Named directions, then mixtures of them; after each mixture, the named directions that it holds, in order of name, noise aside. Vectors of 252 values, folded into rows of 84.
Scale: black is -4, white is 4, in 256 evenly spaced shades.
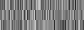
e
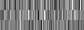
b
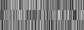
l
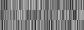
l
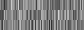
b, l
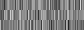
b, e, l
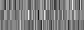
b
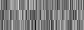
e, l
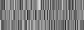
e, l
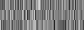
e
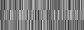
b, e, l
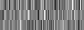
b, e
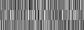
b, e, l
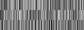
b, l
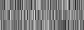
b, e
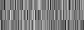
b, e, l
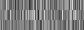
b, e, l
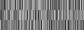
b, e, l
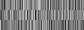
b, e, l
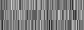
l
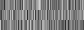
b, e, l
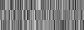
e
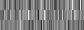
b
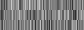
l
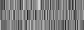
e, l
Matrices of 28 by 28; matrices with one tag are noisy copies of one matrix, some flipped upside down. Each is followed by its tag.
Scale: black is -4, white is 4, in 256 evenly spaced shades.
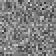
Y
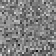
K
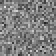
Y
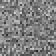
K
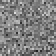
K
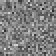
Y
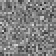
Y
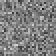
Y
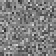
Y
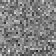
K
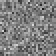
Y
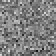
K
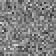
Y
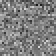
K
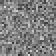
Y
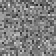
K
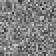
Y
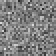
Y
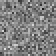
Y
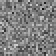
Y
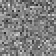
K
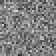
Y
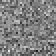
K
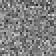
K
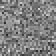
K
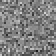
K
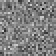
Y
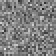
Y
